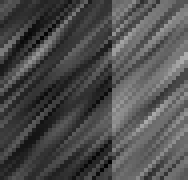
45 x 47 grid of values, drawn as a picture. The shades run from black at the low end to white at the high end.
Seam: vertical, 60% of the way across, the right part higher. Average level on the scale: 30%. Grain: diagonal, up to the right.
